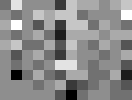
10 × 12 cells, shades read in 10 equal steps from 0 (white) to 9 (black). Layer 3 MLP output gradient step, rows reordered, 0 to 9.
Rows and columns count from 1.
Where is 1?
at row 1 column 2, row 7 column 6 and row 7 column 7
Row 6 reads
4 6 4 3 5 7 3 4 4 5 4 3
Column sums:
39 41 42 40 40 53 34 39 43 40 39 44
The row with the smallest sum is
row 2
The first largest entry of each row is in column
6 2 6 6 6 6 12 2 7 7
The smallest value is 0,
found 2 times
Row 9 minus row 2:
0 -1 0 3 1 1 5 1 1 0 1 6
